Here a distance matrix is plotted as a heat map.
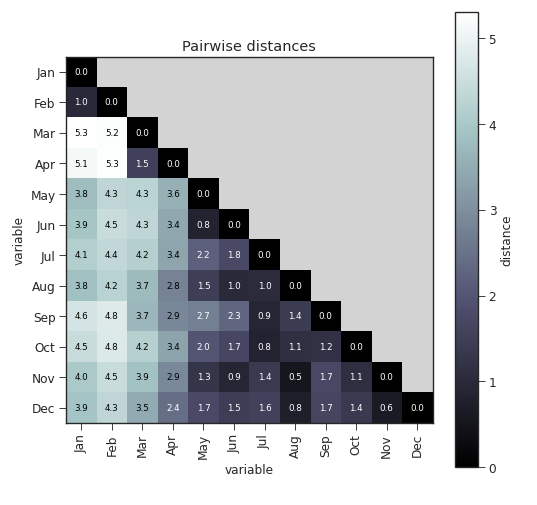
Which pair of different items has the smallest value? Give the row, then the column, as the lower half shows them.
Nov, Aug
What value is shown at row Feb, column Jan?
1.0
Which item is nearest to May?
Jun
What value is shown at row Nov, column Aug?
0.5
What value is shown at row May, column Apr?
3.6
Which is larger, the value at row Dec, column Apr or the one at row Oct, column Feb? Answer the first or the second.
the second
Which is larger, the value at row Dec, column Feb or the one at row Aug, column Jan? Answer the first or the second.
the first
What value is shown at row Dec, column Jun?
1.5
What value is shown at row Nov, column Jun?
0.9
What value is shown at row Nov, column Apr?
2.9
